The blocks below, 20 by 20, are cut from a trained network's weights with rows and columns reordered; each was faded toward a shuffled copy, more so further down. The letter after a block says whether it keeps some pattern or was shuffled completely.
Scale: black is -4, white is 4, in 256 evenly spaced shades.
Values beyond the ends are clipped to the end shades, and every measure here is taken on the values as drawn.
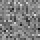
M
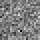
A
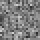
M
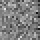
M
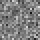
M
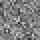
M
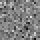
A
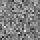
A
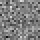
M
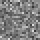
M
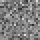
A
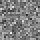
M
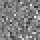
A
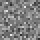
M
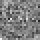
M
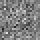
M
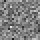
A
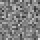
M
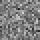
A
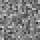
A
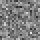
A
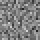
M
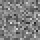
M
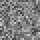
A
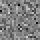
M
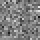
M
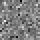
A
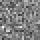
A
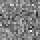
A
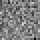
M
